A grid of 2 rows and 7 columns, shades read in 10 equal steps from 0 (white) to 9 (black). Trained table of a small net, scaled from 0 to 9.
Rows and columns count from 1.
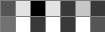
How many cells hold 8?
0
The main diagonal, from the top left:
6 0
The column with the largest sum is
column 3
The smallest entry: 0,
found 3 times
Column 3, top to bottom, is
9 7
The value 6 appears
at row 1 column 1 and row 2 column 7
